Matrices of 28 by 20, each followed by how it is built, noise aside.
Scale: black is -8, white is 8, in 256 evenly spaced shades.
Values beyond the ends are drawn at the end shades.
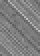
Toeplitz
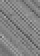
Toeplitz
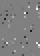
sparse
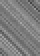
Toeplitz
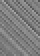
Toeplitz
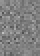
low rank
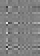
low rank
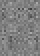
low rank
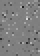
sparse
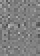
low rank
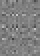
low rank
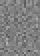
low rank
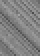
Toeplitz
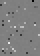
sparse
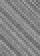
Toeplitz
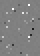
sparse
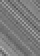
Toeplitz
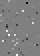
sparse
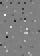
sparse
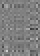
low rank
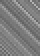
Toeplitz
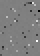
sparse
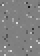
sparse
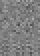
low rank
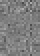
low rank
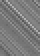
Toeplitz
